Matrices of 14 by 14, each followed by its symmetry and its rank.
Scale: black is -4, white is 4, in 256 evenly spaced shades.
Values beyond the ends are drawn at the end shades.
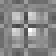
symmetric, rank two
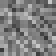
antisymmetric, full rank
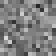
antisymmetric, full rank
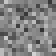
neither, full rank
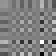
symmetric, rank one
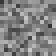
neither, full rank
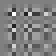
symmetric, rank one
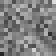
antisymmetric, full rank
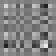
symmetric, rank one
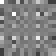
symmetric, rank two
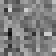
neither, rank three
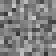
antisymmetric, full rank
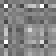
symmetric, rank two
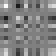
symmetric, rank one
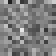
neither, rank three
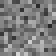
neither, full rank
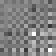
symmetric, rank two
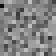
neither, full rank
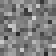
antisymmetric, full rank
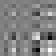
symmetric, rank one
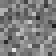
neither, full rank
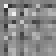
symmetric, rank two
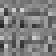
neither, rank three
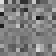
neither, rank three
